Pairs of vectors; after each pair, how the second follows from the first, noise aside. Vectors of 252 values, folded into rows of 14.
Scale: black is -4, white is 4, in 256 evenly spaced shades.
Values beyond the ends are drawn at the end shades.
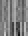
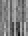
copied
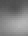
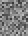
shuffled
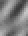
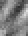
copied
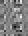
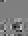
partly zeroed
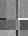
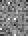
shuffled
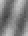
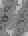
partly zeroed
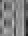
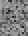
shuffled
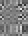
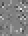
partly zeroed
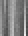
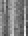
copied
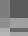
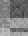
copied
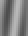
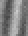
copied
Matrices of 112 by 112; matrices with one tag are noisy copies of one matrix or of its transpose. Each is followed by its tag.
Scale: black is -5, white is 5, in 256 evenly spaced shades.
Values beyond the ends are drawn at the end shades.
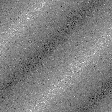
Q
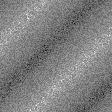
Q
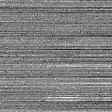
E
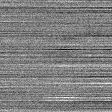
E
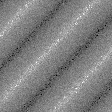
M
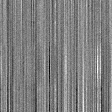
E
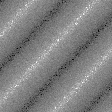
M
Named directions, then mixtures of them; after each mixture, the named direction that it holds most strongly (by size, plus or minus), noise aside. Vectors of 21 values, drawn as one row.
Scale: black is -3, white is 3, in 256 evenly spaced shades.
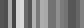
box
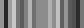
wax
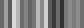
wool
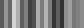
wool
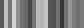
wool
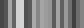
box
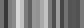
box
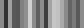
wool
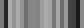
wax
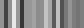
wax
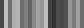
wool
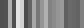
box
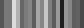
wool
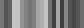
wool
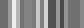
wool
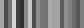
wax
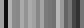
wax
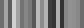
wool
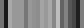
wax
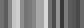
wool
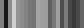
wax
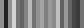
wax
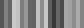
wool
